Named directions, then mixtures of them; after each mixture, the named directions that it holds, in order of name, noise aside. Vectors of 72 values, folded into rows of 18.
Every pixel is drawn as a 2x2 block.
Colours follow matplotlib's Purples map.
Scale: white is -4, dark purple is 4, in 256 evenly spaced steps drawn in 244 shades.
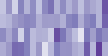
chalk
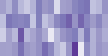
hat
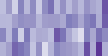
chalk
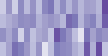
chalk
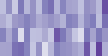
chalk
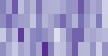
chalk, hat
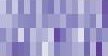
chalk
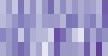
chalk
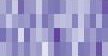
chalk, hat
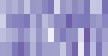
chalk, hat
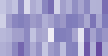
chalk, hat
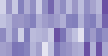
chalk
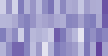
chalk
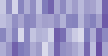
chalk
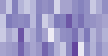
hat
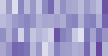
chalk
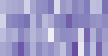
chalk, hat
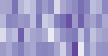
hat
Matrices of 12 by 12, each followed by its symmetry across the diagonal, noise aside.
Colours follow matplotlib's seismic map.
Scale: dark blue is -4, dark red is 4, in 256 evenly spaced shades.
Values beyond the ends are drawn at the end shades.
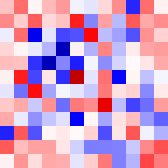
symmetric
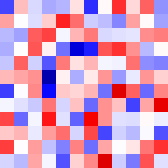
symmetric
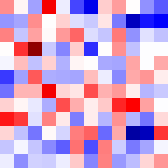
neither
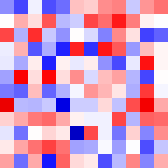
neither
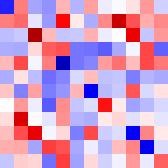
symmetric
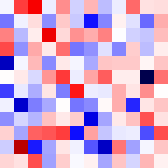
neither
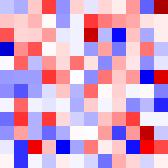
neither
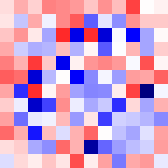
symmetric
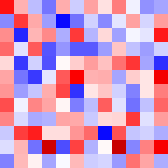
neither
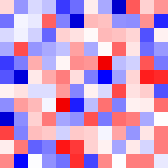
symmetric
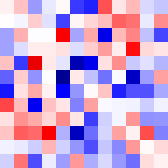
symmetric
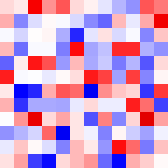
neither
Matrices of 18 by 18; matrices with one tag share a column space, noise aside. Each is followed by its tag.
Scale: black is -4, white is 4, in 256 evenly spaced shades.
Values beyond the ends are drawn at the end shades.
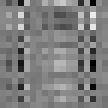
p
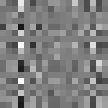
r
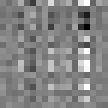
p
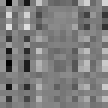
p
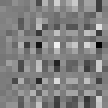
r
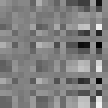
r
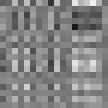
p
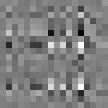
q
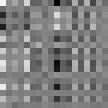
p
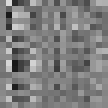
p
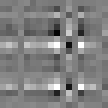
q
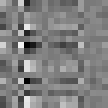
r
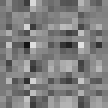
r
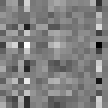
r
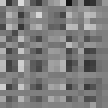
p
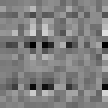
q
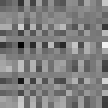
r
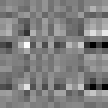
q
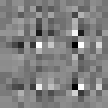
q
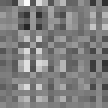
p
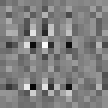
q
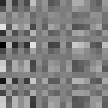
r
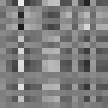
p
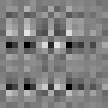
q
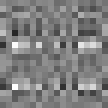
q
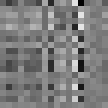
p
